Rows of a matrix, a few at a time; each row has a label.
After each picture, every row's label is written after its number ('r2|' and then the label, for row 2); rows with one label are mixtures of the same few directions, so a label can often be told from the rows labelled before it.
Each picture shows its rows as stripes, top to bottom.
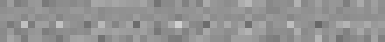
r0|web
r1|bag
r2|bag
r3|bag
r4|web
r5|bag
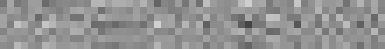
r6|web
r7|bag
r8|bag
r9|web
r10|bag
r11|bag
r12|web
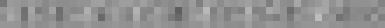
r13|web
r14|bag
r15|bag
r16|bag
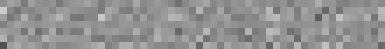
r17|bag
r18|web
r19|bag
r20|web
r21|bag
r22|web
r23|web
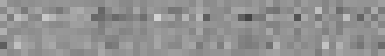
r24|web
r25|bag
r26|web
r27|bag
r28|web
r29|web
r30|web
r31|bag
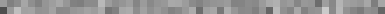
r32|bag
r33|web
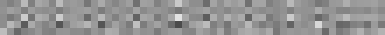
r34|bag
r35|bag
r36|bag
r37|bag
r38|web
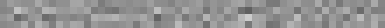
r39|bag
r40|web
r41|web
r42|bag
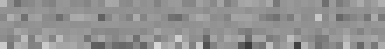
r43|web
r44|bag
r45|bag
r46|web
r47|web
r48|bag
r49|web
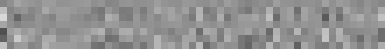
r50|web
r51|web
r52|web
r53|web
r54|web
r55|web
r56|web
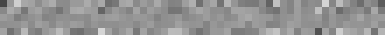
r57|web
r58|bag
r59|web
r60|bag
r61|bag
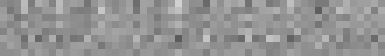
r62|bag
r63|bag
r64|web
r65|bag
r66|web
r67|bag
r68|bag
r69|bag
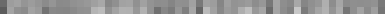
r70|web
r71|web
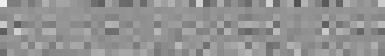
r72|web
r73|bag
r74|web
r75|web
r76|web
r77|bag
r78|bag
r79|web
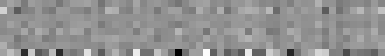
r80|bag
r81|web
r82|bag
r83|bag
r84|bag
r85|web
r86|web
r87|bag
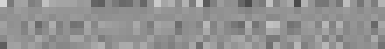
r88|web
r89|web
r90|bag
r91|bag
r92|bag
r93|bag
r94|web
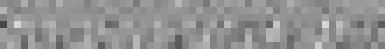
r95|bag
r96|web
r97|web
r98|web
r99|bag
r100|bag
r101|bag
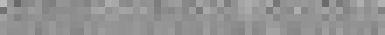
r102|web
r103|web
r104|web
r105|bag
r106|bag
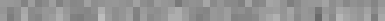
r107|bag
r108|bag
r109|bag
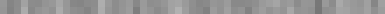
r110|bag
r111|bag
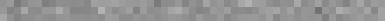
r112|web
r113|bag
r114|web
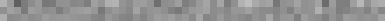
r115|web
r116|bag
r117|web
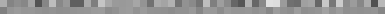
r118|bag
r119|web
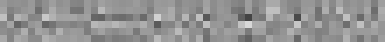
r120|bag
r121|bag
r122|web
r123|web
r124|bag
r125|web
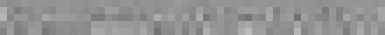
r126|bag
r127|web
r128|web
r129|web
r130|web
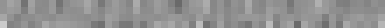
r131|bag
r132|bag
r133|web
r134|web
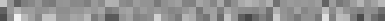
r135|web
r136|web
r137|web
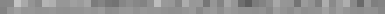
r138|web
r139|web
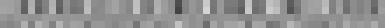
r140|bag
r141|bag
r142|web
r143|bag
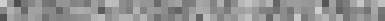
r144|web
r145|bag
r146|web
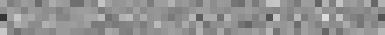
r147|bag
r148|bag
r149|web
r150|web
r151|web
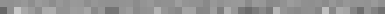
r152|bag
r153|web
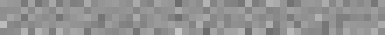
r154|bag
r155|bag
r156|bag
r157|web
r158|bag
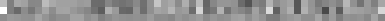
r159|web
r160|web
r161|bag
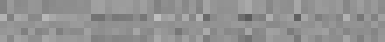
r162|web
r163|web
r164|web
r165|bag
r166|bag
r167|web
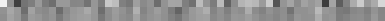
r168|web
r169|bag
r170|bag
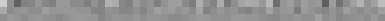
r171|web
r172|web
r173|bag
